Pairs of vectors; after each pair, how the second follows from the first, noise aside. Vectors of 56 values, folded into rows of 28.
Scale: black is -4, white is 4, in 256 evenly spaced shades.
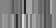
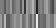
shuffled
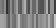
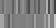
partly zeroed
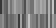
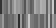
copied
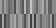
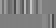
partly zeroed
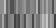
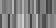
wrapped around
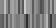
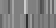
partly zeroed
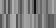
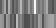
negated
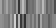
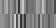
copied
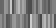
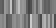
copied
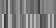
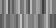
shuffled
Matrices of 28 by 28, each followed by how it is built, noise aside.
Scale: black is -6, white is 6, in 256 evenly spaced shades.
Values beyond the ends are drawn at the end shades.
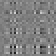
low rank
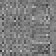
low rank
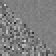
lower triangular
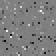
sparse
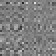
low rank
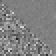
lower triangular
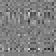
low rank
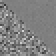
lower triangular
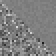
lower triangular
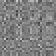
low rank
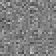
low rank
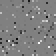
sparse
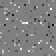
sparse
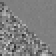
lower triangular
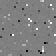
sparse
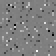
sparse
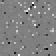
sparse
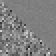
lower triangular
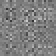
low rank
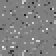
sparse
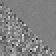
lower triangular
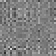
low rank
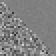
lower triangular
